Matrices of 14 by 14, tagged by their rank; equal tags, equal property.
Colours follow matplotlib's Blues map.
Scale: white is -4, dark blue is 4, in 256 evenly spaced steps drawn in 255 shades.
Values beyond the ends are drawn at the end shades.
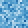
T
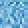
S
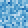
T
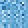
S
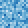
T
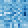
S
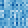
S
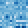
S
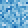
T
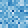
S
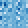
S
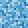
T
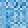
S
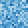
T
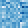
S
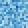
T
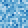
T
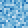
T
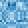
S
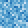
T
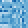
S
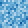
T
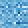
S
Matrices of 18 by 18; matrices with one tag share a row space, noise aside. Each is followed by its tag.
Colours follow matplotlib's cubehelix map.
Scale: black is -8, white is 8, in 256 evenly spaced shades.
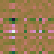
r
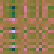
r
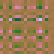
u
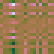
r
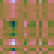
r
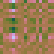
r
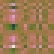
r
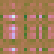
r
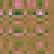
u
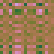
u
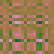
u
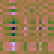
r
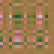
u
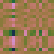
r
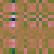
r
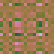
u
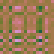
u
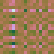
r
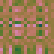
u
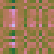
r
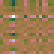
r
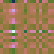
r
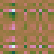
r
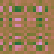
u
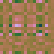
u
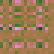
u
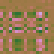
u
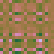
u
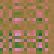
u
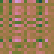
u
